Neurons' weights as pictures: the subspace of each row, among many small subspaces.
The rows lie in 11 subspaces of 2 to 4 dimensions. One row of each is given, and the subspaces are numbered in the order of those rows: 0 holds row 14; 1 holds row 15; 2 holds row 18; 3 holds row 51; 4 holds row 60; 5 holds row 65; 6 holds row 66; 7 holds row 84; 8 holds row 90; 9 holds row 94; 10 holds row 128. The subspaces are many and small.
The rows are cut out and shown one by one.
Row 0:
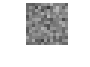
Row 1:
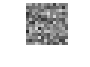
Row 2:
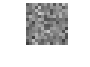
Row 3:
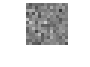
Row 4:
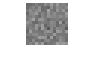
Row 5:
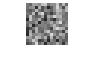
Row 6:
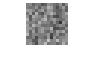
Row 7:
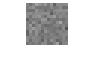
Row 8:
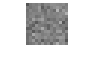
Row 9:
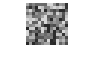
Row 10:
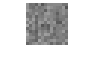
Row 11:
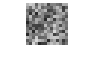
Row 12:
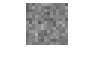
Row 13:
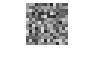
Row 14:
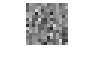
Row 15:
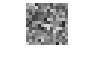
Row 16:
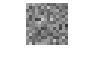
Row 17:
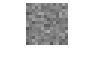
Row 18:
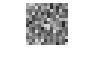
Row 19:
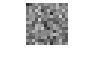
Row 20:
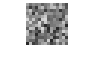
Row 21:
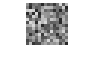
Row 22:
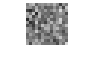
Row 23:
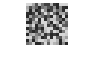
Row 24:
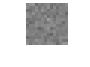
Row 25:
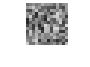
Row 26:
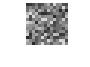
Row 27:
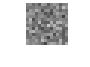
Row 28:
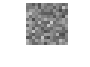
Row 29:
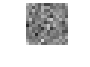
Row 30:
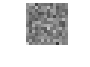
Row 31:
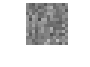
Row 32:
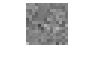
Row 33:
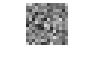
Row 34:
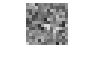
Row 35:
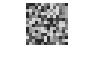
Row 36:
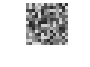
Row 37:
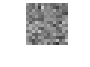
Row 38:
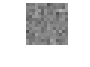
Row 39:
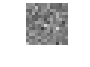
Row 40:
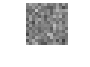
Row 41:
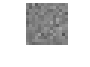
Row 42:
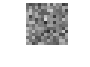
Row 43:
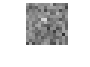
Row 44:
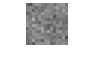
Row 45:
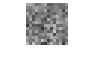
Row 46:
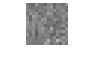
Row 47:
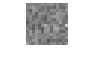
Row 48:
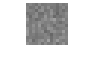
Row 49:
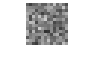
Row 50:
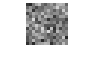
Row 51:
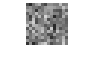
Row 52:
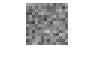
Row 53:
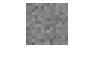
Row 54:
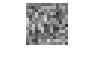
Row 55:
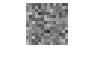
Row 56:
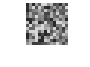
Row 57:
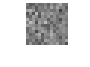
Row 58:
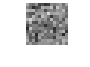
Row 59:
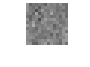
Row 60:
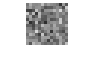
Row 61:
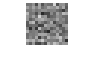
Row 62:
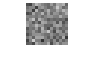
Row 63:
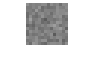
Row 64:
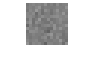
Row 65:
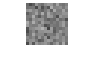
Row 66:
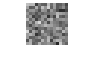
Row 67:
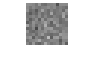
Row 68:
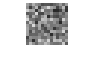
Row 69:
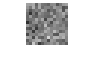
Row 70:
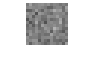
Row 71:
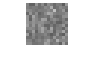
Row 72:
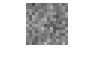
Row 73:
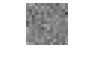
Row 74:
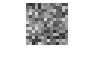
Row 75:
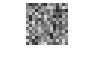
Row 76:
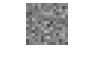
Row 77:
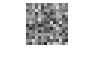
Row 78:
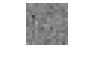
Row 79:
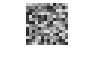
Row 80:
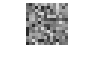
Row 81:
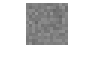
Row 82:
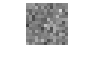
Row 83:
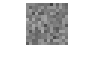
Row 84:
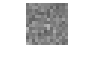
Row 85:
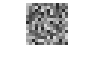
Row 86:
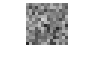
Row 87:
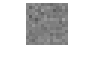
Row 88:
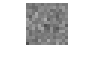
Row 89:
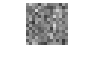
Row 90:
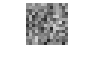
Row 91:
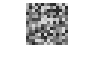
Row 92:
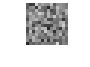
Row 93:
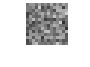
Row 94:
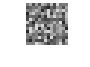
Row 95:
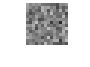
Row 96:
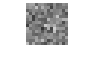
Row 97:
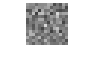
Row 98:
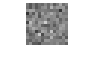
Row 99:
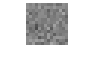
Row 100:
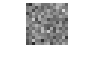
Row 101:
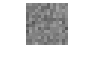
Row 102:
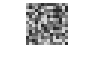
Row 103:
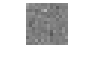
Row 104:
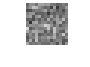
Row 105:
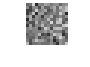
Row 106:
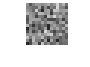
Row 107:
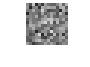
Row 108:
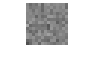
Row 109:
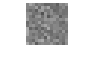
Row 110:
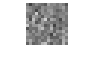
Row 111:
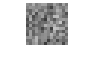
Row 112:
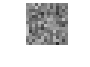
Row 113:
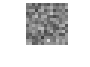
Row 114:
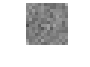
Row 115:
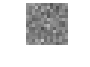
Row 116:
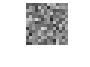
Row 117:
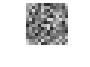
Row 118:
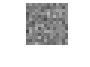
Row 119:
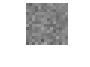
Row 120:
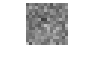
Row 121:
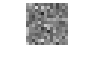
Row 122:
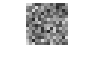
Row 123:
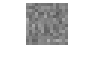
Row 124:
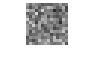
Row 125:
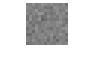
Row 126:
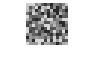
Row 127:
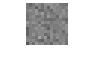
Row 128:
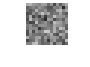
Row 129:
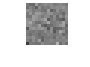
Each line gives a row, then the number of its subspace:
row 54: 1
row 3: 4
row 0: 2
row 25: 1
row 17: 0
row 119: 10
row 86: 6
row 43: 6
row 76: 9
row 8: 9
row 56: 7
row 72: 8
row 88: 1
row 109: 5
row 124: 2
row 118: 9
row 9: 6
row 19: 0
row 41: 4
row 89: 3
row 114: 7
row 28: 9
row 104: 7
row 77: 10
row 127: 5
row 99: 9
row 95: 9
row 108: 7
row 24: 4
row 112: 7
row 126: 2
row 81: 2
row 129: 1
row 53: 3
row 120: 6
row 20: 6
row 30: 1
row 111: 8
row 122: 3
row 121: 8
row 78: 5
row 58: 7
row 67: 10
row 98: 4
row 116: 6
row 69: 10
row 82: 8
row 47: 1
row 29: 7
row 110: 0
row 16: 6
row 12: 7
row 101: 9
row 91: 4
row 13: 6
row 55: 0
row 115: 2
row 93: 9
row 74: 10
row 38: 6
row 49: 10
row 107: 4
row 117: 7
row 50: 3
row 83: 6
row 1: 9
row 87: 2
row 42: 0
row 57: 4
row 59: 0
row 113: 7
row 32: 1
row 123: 1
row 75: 3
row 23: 0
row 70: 2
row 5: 8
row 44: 3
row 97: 6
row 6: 8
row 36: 4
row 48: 7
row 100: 3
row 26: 9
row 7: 6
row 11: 10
